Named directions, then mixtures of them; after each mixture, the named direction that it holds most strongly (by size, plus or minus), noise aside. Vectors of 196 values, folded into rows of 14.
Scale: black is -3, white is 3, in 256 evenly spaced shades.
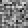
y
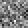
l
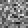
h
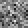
l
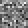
y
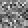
l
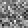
l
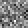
l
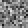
l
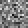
h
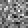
h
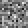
y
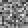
y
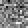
h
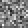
l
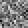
l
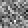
l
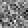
l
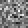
h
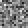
y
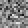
h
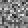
h
